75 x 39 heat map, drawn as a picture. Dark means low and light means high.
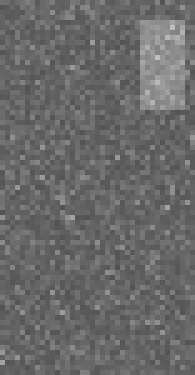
Odd patch: higher, in the top right. Ninth with the highest average: top right. Mirror symmetry: none. Stripes: none. Histogram: skewed, a long tail of high values.
